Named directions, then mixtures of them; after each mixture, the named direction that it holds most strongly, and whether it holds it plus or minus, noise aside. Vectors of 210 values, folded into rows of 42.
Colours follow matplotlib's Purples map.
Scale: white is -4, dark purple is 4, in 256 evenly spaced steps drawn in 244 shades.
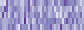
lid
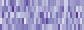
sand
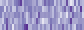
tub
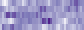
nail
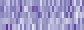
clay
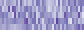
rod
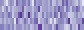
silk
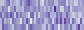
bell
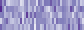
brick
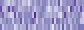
rod, plus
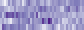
nail, plus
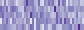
bell, plus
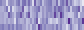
silk, plus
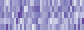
clay, plus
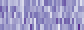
brick, plus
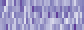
lid, minus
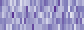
sand, minus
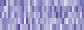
lid, minus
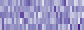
bell, plus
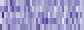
sand, plus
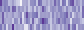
tub, minus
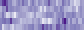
nail, minus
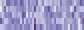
brick, minus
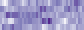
nail, plus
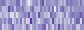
bell, minus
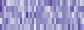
brick, plus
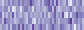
clay, minus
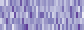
sand, plus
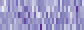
rod, plus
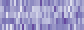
clay, minus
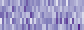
bell, plus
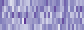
sand, minus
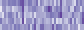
brick, minus
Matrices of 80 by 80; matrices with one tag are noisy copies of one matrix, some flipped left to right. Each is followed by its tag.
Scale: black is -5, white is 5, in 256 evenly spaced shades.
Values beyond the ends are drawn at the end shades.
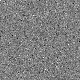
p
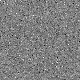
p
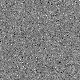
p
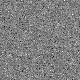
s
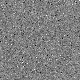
p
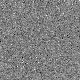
p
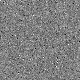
p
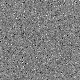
p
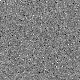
p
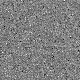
s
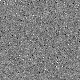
p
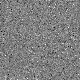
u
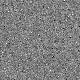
s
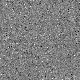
u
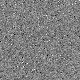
p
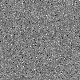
p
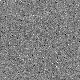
p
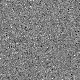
u
